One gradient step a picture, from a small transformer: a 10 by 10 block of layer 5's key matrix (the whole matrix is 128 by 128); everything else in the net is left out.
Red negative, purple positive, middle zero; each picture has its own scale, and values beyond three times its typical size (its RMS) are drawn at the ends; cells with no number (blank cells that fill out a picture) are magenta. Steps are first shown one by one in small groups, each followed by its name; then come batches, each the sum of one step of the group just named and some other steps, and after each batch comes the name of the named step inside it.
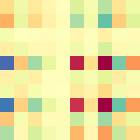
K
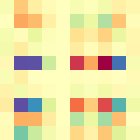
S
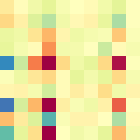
K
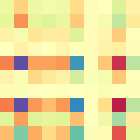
S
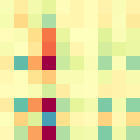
S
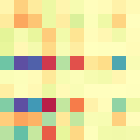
S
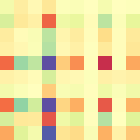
S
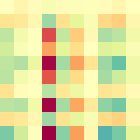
S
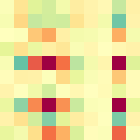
S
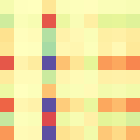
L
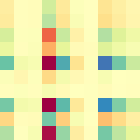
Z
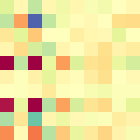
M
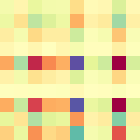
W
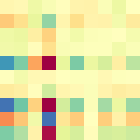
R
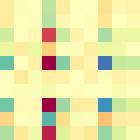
Z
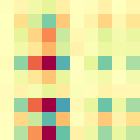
W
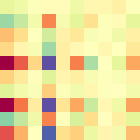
L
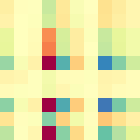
Z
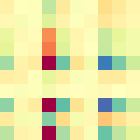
Z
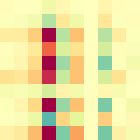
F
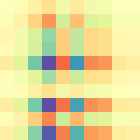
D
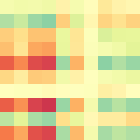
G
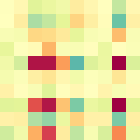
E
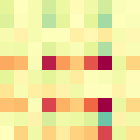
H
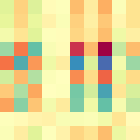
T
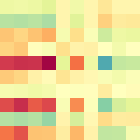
G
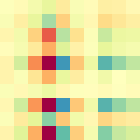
F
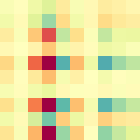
F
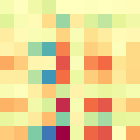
H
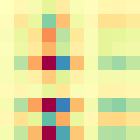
H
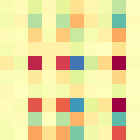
E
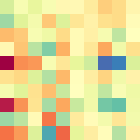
T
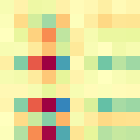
T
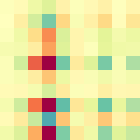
E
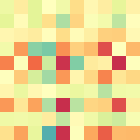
T
